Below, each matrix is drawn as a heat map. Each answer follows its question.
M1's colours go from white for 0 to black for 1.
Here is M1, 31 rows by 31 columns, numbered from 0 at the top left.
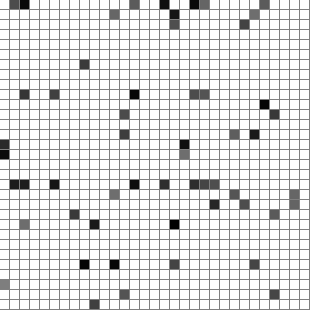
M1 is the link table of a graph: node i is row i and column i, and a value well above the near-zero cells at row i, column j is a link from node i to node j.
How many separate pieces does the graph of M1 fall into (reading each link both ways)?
3
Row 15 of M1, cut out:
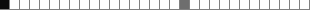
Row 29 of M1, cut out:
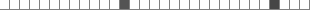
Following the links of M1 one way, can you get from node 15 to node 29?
yes
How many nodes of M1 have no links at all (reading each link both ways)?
2
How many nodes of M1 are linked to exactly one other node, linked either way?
5
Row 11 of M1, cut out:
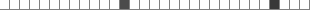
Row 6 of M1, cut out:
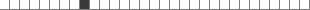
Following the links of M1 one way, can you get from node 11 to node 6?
no
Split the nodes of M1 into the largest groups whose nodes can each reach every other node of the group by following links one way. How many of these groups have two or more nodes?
0
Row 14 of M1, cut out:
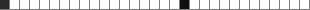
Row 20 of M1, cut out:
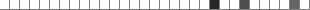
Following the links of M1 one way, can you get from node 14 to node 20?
yes
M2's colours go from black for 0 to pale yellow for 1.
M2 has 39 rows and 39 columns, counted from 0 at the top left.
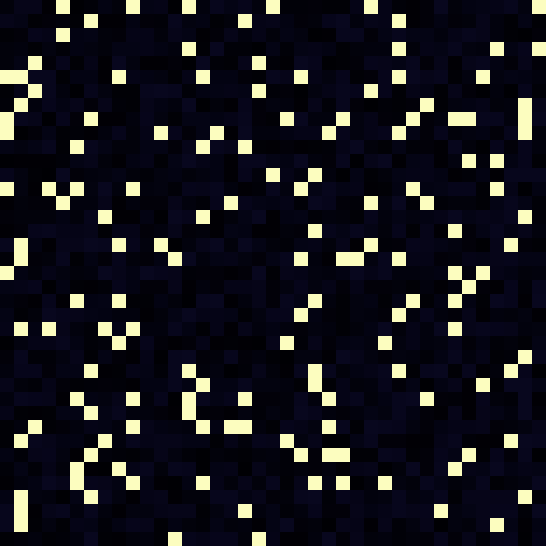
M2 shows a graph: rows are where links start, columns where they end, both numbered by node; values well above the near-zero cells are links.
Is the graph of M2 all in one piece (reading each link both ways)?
yes
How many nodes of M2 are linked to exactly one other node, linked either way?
0
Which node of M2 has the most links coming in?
node 1
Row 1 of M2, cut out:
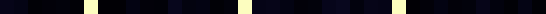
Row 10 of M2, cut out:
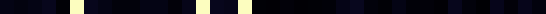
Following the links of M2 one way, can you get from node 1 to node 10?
no
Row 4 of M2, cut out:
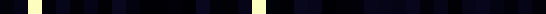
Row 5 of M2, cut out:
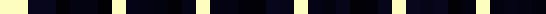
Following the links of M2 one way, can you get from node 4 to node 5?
yes
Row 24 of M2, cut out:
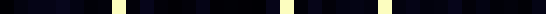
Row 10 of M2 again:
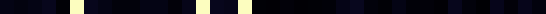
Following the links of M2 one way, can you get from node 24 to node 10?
no
